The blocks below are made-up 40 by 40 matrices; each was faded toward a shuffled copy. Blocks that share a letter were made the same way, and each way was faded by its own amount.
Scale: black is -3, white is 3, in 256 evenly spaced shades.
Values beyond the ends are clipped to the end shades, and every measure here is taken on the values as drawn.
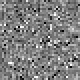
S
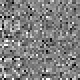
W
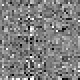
W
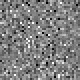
S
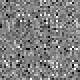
W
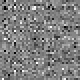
W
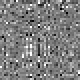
W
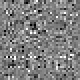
W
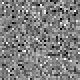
S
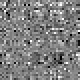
W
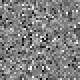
S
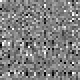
W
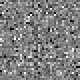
S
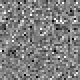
S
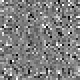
W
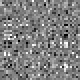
W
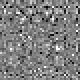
W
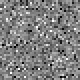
S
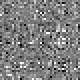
W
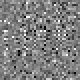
W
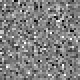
S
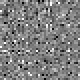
W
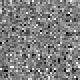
S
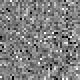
S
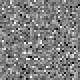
S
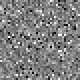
S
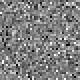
S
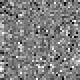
S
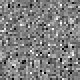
S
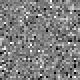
S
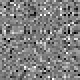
W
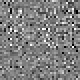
W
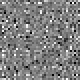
W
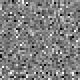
S
